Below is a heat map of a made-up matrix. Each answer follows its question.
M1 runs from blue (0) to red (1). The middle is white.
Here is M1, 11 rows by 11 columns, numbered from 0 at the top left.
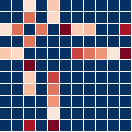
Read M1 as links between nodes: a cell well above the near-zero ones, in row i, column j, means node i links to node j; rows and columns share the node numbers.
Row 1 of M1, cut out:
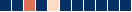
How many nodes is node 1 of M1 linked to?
2
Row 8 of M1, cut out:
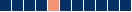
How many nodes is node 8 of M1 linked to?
1
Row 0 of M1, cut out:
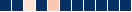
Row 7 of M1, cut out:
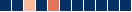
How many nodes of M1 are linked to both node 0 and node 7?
2
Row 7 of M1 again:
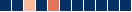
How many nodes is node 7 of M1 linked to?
2
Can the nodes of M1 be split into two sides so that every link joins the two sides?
yes
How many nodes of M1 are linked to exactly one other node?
4
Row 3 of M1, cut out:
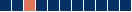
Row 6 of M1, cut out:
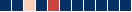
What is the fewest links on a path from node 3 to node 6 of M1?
2
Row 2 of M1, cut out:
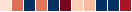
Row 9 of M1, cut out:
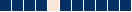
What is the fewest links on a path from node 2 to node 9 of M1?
3
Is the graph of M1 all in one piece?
yes
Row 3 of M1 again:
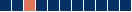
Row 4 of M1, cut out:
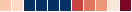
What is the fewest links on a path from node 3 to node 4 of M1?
3
